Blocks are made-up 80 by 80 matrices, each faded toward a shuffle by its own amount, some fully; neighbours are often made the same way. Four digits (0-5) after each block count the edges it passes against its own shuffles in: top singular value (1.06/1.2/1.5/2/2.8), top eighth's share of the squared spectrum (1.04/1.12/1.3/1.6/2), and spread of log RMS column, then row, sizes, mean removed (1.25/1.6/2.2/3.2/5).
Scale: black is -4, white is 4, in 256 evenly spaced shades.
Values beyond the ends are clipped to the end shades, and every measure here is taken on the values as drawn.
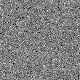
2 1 0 0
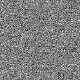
4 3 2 2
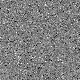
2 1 0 0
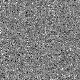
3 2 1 1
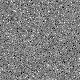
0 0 0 0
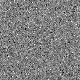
2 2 0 0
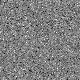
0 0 0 0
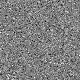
2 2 0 0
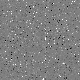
1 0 0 0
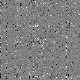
2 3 2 2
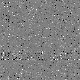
2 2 1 2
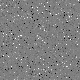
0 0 0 0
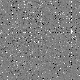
2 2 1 2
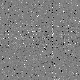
2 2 1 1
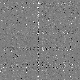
3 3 2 2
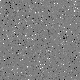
0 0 0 0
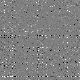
3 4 2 2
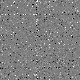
2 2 1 1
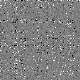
2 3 2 3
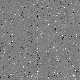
2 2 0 0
